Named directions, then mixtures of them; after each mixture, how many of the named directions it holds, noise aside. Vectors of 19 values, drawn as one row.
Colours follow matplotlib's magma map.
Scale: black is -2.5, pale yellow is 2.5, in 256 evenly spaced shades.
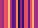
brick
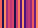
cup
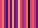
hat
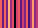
three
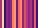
three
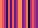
one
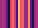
one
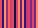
one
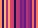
two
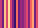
two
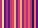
two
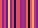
three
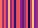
three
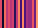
one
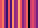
one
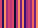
one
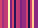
three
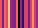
one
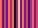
two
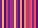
one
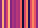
three
